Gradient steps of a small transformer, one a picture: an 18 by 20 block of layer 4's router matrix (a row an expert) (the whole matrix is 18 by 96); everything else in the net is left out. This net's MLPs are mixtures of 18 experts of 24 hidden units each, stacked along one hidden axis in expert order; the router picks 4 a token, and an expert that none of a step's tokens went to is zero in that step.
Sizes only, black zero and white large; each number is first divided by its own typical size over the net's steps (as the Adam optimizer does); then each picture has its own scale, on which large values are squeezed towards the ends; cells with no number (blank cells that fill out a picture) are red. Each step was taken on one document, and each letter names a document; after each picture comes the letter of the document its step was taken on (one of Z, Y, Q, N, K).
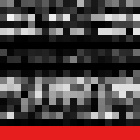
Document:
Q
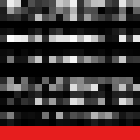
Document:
Q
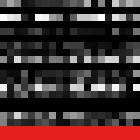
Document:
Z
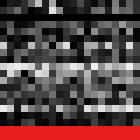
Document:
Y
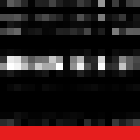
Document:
Z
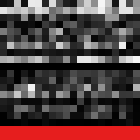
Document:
Y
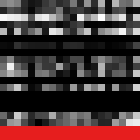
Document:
Z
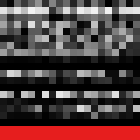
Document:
Y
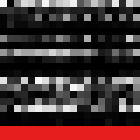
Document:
Q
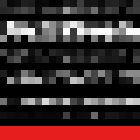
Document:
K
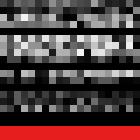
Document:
Y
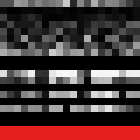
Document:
Y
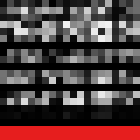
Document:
K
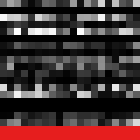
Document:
Z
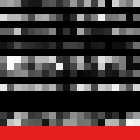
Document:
Z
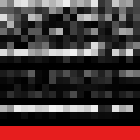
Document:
Y
